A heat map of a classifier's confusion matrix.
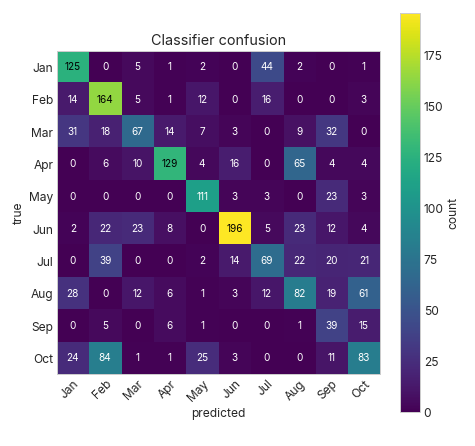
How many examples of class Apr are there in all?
238
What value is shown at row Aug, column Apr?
6
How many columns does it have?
10
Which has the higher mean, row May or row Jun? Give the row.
Jun
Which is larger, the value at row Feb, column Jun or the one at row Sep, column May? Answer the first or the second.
the second
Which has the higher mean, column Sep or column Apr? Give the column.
Apr
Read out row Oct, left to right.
24 84 1 1 25 3 0 0 11 83
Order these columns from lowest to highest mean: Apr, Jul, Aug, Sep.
Jul, Sep, Apr, Aug
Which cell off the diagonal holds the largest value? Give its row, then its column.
Oct, Feb
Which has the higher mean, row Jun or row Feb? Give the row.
Jun
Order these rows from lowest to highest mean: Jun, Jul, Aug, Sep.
Sep, Jul, Aug, Jun
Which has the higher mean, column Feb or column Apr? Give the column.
Feb
